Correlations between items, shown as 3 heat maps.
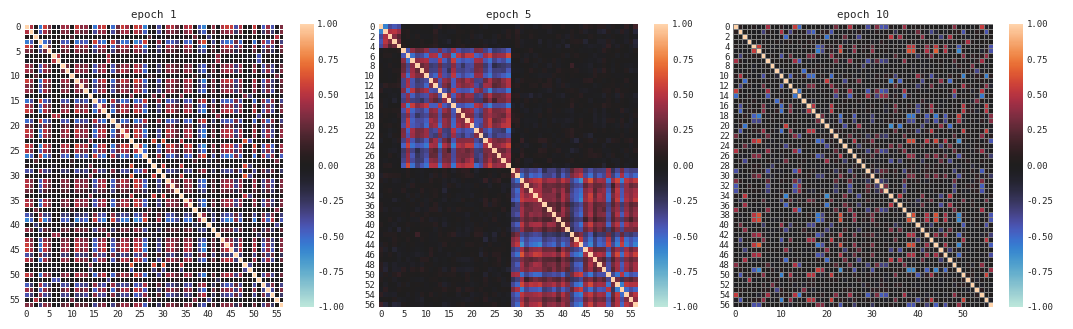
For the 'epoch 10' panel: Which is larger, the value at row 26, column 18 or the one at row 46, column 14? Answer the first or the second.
the second
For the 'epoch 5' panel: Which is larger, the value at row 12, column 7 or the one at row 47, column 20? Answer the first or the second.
the second
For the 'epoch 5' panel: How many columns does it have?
57
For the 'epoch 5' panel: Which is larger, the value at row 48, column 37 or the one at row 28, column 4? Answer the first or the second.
the first
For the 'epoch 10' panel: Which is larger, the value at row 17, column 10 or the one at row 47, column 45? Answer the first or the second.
the second
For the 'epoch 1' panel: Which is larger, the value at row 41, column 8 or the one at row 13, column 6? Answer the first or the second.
the first
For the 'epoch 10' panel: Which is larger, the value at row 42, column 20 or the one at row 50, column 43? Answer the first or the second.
the second
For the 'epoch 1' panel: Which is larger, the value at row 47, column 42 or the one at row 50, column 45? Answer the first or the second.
the second
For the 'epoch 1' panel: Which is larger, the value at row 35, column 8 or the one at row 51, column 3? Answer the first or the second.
the first
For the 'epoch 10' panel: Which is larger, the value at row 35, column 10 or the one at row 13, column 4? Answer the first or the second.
the second
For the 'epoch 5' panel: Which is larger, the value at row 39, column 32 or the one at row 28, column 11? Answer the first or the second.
the second
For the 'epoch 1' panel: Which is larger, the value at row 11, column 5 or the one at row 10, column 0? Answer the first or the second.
the first
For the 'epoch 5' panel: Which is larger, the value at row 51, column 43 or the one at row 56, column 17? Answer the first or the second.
the second
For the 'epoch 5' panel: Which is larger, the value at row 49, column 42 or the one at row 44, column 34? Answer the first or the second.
the first
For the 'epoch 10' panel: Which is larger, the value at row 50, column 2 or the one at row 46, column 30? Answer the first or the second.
the second
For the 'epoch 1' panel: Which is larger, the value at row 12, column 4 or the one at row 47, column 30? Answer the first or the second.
the first
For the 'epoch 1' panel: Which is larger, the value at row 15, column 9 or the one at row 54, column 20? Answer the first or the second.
the second
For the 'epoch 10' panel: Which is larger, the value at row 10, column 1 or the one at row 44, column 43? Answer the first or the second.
the first
